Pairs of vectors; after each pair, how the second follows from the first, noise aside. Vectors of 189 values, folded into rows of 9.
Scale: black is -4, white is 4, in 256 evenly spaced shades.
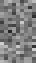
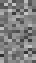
shuffled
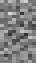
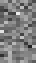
shuffled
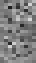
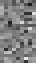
shuffled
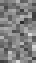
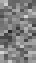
shuffled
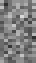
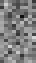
negated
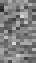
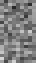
shuffled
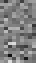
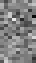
shuffled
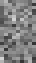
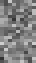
negated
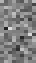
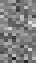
shuffled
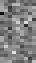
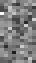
negated
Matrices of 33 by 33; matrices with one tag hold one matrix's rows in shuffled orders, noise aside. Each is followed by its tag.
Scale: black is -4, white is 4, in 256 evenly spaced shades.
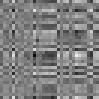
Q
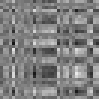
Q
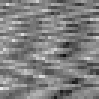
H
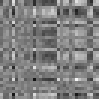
Q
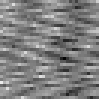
H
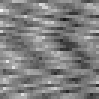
H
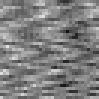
H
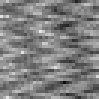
H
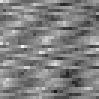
H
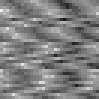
H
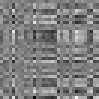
Q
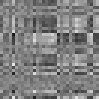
Q
